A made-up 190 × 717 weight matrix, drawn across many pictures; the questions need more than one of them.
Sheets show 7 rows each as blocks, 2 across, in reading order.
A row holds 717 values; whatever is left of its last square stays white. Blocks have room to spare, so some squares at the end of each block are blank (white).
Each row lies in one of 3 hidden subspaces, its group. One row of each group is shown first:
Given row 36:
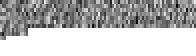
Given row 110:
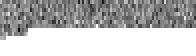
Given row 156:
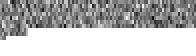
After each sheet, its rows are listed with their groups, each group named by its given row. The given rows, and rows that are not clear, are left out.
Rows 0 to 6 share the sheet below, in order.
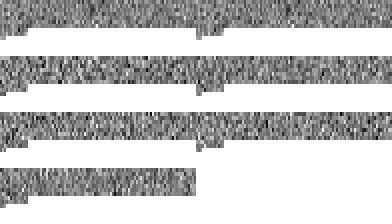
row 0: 110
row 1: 110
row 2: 156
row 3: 156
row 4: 110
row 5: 156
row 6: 36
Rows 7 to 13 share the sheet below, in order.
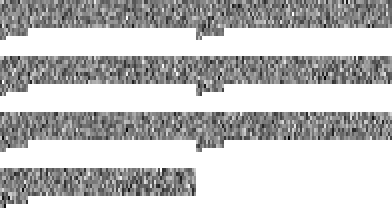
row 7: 156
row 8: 110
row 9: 156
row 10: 36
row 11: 156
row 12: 36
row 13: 36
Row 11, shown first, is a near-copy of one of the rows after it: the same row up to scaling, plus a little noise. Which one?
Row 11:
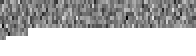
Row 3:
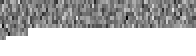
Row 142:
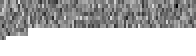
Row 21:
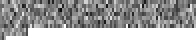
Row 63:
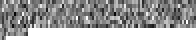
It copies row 3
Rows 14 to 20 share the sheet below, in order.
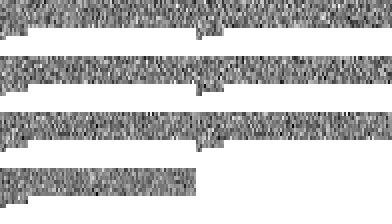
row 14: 36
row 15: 156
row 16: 36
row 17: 36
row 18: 110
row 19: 110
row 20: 110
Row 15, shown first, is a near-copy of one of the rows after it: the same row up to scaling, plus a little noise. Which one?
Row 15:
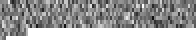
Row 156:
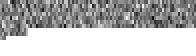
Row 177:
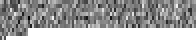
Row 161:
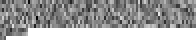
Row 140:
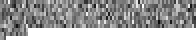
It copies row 156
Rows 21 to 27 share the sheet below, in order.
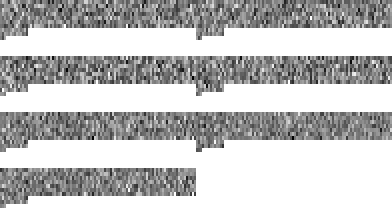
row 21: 156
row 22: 156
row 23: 36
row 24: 36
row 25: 36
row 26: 110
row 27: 36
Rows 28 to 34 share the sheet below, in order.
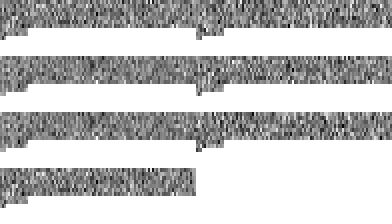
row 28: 110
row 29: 36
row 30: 110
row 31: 110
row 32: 110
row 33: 156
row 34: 110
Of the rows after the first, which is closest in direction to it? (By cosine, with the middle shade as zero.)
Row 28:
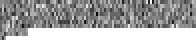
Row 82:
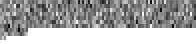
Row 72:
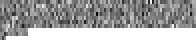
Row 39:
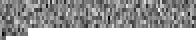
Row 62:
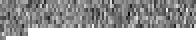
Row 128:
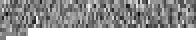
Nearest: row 72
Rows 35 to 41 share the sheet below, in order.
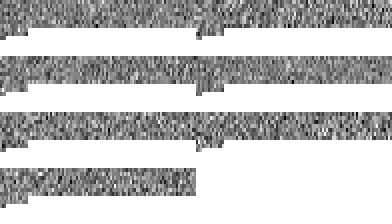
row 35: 110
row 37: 36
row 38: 110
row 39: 36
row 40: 36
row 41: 156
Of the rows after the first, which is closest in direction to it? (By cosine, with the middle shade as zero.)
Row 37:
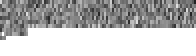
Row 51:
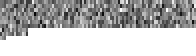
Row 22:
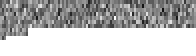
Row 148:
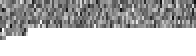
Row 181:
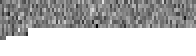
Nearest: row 148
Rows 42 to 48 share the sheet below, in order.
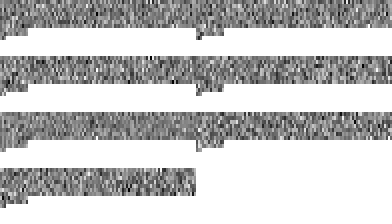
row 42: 110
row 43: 110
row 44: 110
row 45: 36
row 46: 110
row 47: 36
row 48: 36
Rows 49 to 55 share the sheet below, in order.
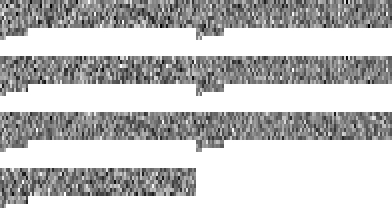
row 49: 156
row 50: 110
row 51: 36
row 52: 110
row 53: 156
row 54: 156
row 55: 156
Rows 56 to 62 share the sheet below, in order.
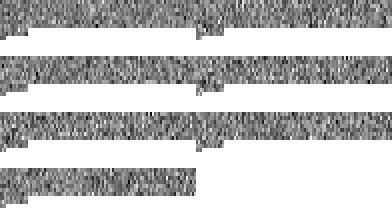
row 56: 110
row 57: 36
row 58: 156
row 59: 110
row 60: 110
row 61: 36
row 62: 36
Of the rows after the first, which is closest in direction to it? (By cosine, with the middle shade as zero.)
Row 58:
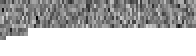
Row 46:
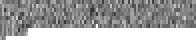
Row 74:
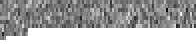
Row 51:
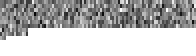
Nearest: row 74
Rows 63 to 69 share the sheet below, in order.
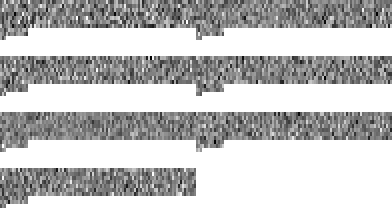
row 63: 156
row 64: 36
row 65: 110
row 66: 36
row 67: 36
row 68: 110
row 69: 156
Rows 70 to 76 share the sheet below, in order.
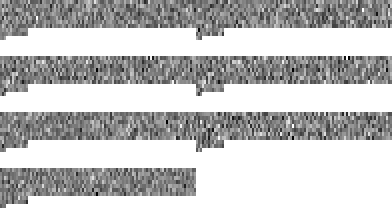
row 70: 156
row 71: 36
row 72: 110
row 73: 110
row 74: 36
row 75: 110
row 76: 110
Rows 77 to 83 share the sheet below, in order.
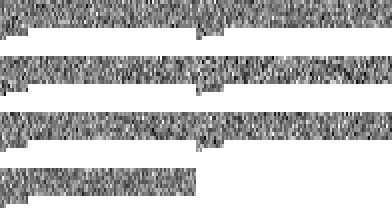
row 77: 110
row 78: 156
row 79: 36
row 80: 156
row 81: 156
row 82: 110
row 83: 156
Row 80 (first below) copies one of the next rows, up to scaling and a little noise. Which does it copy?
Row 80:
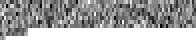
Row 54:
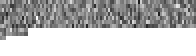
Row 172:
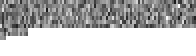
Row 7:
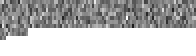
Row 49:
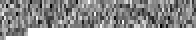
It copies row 49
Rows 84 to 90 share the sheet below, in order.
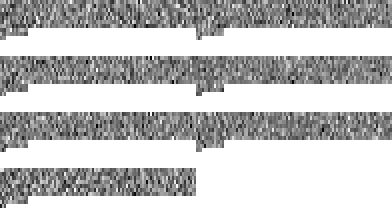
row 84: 156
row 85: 110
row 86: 110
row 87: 110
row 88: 110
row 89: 156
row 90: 156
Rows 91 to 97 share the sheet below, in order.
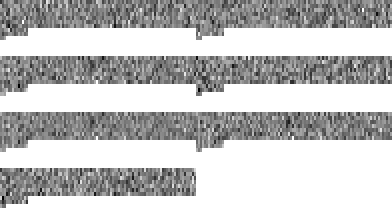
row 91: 36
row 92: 36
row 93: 110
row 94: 36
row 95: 110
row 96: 110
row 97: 36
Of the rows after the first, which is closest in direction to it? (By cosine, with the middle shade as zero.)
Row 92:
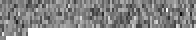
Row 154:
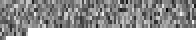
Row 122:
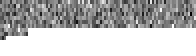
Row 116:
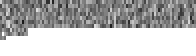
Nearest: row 116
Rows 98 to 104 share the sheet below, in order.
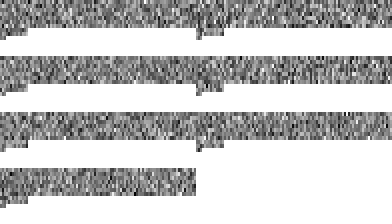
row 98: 156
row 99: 156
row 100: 156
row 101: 36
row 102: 156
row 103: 110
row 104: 156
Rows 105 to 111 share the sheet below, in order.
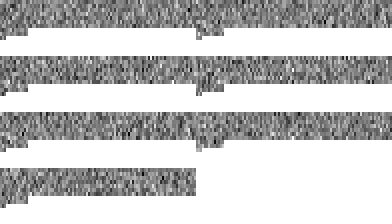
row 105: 156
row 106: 36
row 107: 110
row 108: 110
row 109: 36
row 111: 156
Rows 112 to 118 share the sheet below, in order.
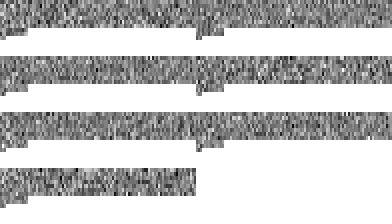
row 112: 156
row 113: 110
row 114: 110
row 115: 156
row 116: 36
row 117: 110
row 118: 156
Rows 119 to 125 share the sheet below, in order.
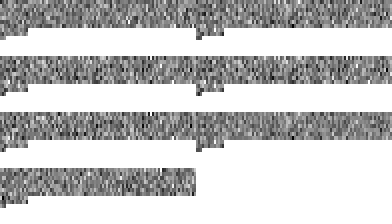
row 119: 36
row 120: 110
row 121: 110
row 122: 110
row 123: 110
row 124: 110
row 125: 36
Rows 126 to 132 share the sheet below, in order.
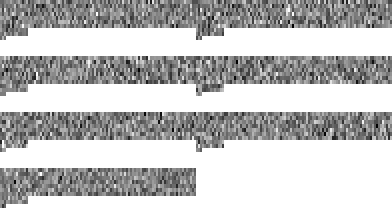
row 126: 110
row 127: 110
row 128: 156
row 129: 156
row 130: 36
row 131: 36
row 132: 156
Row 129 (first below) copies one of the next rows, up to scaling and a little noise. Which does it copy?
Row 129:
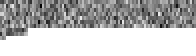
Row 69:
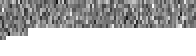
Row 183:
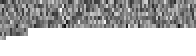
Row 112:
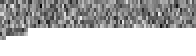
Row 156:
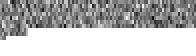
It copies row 112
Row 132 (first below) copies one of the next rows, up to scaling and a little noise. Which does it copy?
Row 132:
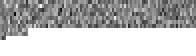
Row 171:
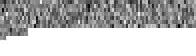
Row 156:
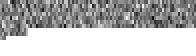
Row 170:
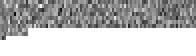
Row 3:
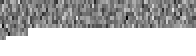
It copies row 170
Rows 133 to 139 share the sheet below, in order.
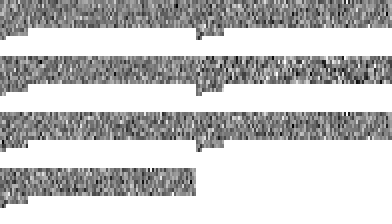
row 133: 156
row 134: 110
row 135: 156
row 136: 156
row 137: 36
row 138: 110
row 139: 110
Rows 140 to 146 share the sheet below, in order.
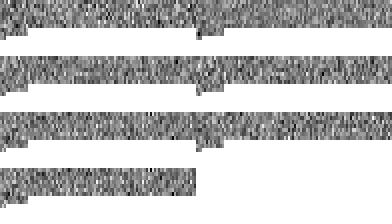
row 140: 156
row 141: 36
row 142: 156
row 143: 156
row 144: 110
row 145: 36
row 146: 110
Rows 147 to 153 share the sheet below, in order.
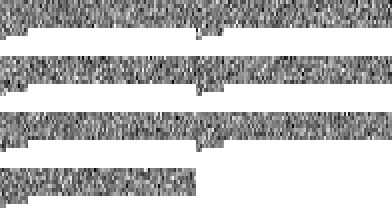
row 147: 36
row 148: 36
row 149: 110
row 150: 156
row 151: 36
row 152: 110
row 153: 156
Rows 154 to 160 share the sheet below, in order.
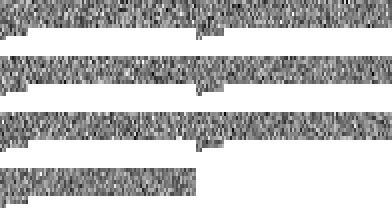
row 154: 36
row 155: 110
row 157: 156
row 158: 156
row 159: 156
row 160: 156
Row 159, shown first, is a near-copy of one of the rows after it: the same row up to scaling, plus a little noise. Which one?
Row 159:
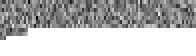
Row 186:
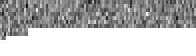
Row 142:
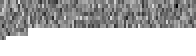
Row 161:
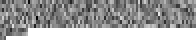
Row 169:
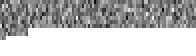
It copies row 161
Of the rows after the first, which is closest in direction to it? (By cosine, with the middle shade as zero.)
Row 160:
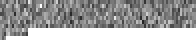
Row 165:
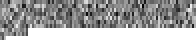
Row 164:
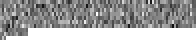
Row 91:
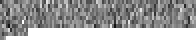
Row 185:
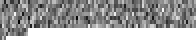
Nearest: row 165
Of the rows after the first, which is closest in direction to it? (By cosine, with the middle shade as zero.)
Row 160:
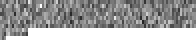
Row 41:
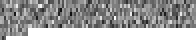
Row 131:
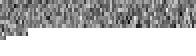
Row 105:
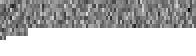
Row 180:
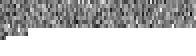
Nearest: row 41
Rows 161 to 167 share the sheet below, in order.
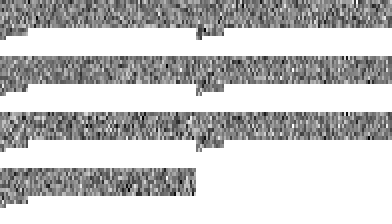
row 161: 156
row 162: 36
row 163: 36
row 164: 110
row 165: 156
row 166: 110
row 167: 36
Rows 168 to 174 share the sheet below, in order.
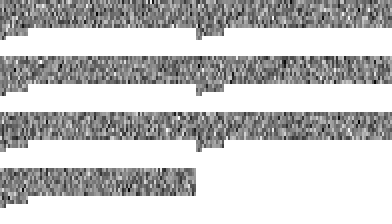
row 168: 110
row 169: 156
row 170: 156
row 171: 156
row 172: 156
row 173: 156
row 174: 36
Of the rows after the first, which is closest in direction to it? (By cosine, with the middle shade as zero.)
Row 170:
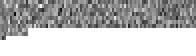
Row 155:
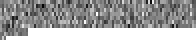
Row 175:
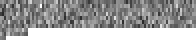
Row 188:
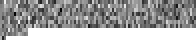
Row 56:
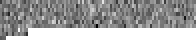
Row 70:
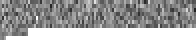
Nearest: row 188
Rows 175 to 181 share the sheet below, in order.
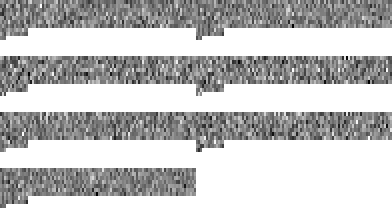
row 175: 156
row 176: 110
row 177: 156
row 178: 110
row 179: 36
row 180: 110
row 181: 110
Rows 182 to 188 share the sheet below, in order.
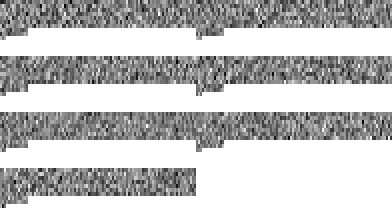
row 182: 156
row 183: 156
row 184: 36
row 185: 156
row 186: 156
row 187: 36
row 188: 156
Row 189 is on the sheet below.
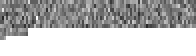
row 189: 156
